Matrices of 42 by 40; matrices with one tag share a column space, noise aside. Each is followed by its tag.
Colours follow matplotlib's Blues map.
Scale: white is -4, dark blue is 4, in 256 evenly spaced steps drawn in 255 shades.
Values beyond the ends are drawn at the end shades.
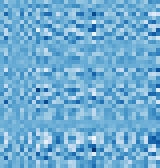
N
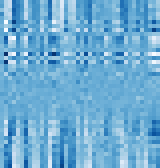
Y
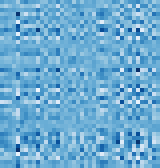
N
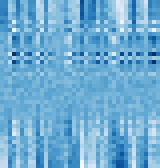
Y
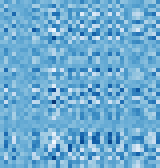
N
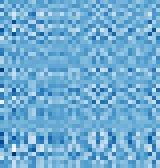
N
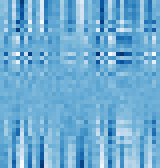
Y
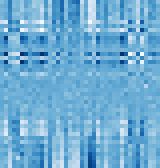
Y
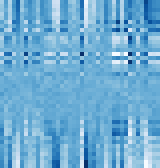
Y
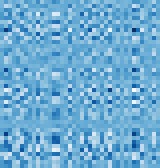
N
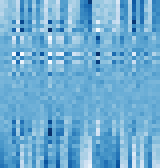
Y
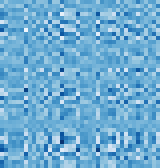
N
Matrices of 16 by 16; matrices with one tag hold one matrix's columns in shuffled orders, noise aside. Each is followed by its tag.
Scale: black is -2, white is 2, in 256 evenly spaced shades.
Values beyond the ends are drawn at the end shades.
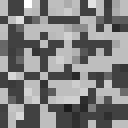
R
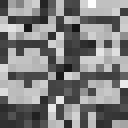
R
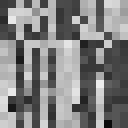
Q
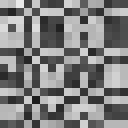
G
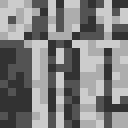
Q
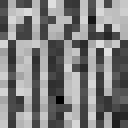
Q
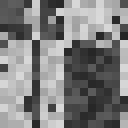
Q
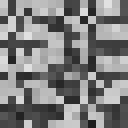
R
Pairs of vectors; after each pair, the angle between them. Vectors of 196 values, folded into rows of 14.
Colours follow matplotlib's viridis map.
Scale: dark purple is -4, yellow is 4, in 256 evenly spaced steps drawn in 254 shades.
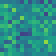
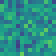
partly aligned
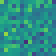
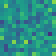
partly opposed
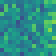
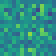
partly opposed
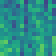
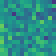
partly aligned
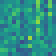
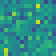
partly aligned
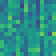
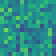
partly opposed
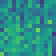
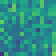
nearly opposite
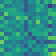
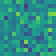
partly aligned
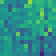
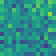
partly aligned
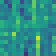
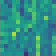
nearly parallel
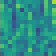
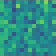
partly aligned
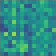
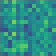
nearly parallel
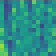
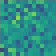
orthogonal
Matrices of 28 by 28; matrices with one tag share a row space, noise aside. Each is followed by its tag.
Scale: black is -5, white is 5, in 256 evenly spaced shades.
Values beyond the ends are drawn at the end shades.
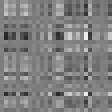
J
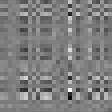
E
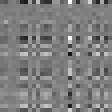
E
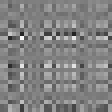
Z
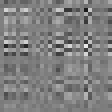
J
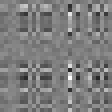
E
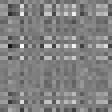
Z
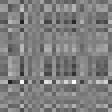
Z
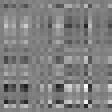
J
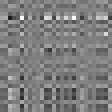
Z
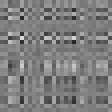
Z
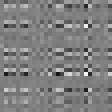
J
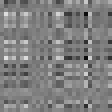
J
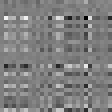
J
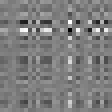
E
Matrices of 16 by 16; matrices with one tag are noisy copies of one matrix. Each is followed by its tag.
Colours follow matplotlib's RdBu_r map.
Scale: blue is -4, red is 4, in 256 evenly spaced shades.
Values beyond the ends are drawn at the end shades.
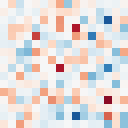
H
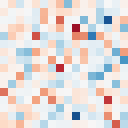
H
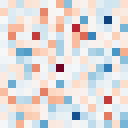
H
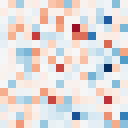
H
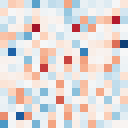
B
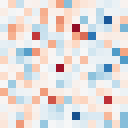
H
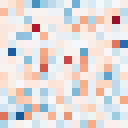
B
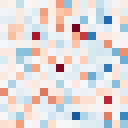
H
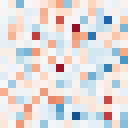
H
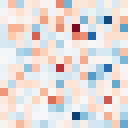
H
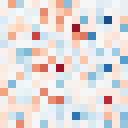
H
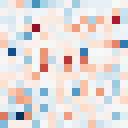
B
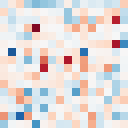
B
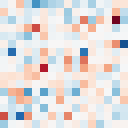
B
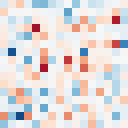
B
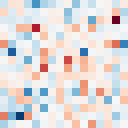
B
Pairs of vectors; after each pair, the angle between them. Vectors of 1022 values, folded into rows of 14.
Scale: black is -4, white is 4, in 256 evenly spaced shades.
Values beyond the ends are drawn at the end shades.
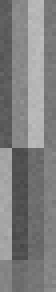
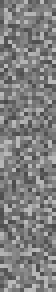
orthogonal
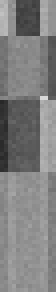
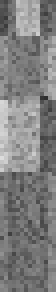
nearly opposite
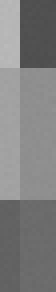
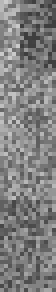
partly aligned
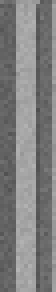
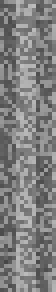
partly aligned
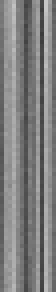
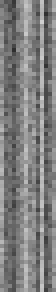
nearly opposite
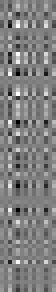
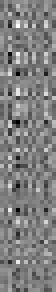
nearly parallel
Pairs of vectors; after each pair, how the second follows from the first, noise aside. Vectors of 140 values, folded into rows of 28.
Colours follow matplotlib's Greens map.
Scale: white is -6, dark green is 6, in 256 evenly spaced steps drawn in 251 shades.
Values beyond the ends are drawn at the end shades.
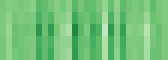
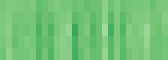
shrunk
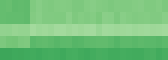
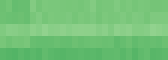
shrunk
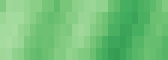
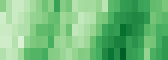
scaled up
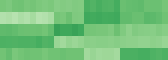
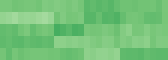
shrunk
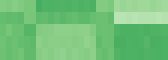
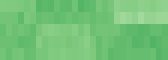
shrunk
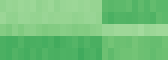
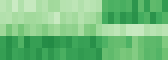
scaled up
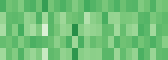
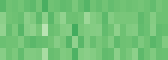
shrunk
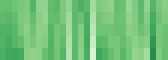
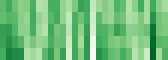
scaled up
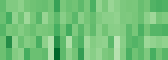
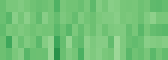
shrunk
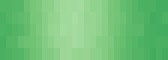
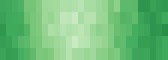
scaled up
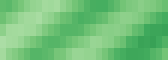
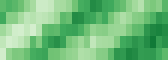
scaled up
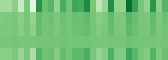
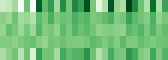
scaled up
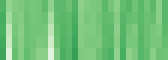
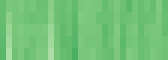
shrunk
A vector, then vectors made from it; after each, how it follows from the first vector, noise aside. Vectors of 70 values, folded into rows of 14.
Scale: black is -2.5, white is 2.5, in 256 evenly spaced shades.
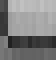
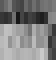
reversed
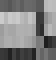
wrapped around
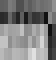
reversed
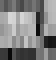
wrapped around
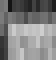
wrapped around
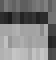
reversed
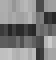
wrapped around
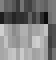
reversed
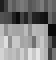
reversed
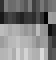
reversed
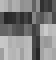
wrapped around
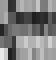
wrapped around
